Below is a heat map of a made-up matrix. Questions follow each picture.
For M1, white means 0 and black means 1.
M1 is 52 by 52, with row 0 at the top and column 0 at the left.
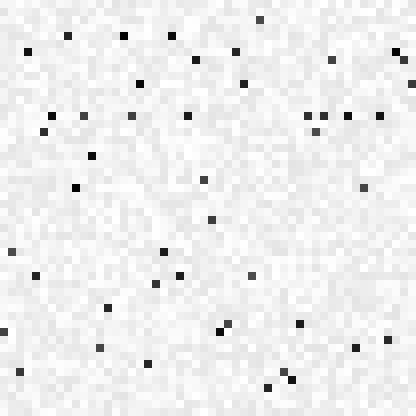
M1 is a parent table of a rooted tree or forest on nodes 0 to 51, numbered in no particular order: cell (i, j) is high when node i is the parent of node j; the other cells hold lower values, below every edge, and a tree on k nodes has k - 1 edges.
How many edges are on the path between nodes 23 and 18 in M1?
2
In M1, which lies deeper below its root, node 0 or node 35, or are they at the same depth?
node 0
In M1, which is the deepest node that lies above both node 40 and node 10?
14
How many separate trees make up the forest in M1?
5
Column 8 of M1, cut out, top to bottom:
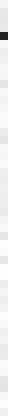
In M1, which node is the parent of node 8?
4
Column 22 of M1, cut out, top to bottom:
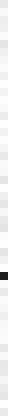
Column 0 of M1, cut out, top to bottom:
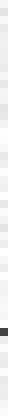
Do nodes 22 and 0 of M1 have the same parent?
no
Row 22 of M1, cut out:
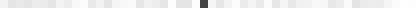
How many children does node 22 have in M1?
1
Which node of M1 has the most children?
14
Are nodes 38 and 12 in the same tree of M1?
yes
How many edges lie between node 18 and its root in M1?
3
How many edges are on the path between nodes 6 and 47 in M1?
2
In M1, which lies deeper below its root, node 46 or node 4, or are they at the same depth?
node 4
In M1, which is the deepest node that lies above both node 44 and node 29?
14
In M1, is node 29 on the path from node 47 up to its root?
no
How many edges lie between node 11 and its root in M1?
3
